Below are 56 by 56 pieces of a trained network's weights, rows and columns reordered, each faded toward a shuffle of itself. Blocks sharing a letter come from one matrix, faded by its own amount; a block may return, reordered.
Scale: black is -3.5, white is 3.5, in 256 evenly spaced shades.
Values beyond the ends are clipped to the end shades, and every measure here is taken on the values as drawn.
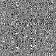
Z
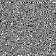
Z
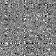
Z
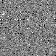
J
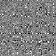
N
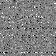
J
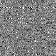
J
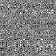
N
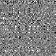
N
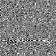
Z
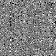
Z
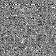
J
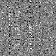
Z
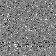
J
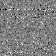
J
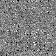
J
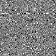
Z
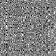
Z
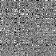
N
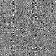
Z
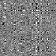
N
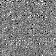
J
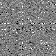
J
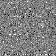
J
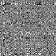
N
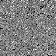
J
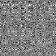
N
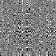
N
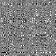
N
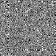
Z
